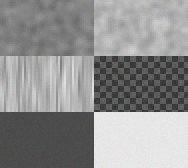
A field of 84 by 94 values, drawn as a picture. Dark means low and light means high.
It is made of 3 by 2 panels. Panel 1,1: middling, blotchy, faint in contrast. Panel 1,2: high, blotchy, faint in contrast. Panel 2,1: high, streaked downward. Panel 2,2: low, checkered. Panel 3,1: low, flat. Panel 3,2: very high, flat.
